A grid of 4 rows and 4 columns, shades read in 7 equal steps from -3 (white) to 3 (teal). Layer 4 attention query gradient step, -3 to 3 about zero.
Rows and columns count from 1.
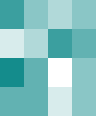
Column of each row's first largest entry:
1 3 1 1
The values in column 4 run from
0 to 1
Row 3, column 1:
3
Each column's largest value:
3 1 2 1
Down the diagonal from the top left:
2 -1 -3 0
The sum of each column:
4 1 -4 1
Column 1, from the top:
2 -2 3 1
